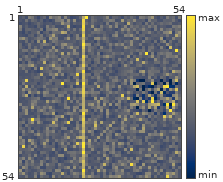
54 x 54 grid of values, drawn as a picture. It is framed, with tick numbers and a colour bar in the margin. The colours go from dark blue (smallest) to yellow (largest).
No regular stripes run through it. Column 22 stands out from the rest. Overall the values sit about 40% of the way up the scale. Most values sit low, with a long tail of high ones. The middle right is the roughest part. An odd patch, rougher than its surroundings, sits in the middle right.
